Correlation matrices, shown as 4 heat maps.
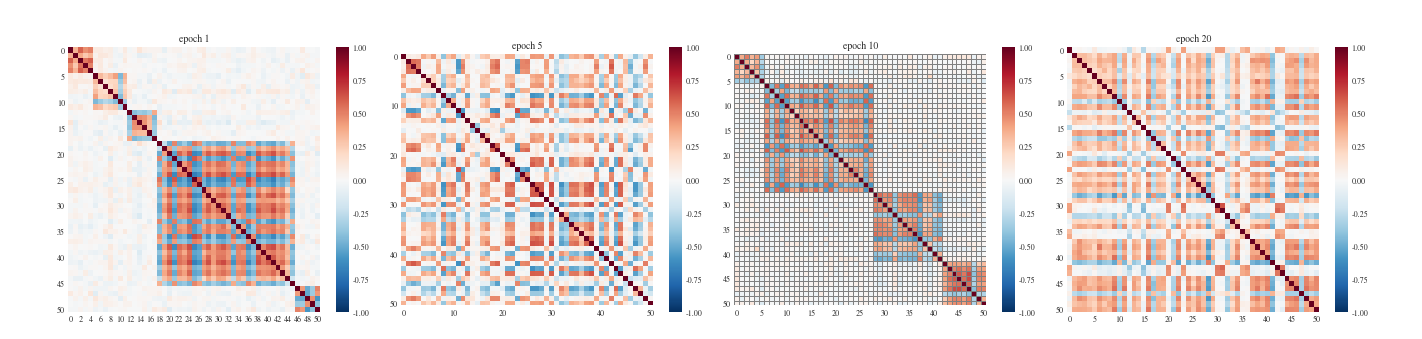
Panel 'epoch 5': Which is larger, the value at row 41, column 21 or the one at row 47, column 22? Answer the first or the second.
the first
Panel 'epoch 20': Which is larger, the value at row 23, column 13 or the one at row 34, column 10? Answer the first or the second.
the first
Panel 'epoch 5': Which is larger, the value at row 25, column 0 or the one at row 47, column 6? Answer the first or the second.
the first
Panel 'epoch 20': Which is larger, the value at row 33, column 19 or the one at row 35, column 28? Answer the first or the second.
the first
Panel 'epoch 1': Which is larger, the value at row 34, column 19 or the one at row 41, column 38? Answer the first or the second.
the second
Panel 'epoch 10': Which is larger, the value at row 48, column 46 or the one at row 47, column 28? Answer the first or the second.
the second
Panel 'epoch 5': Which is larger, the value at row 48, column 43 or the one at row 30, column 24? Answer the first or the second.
the first
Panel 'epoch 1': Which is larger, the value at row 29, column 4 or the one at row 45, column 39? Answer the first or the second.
the first
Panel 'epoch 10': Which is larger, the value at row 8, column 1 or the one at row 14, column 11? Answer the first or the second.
the second
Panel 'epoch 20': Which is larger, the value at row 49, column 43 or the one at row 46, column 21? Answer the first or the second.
the first
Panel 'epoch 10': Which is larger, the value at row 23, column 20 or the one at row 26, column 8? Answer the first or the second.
the first
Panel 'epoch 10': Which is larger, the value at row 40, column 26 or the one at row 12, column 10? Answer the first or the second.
the second
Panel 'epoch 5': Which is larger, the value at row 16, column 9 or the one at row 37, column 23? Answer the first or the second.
the first
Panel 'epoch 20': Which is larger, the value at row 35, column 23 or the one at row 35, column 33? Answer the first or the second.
the first
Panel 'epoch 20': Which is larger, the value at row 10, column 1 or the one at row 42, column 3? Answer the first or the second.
the second
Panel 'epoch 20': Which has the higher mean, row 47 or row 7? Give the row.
7
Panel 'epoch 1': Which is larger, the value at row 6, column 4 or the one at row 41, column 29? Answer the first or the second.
the second
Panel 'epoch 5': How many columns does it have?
51
